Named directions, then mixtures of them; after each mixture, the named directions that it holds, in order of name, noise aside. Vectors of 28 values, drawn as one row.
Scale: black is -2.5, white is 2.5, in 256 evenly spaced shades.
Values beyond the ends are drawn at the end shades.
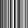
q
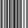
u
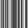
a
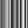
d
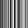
q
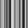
a, d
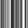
a, d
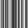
a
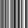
a, q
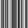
a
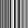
d, q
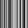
a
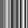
d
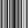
a, u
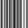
u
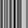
q, u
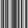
a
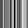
q, u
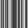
a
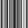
a, u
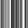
a, d
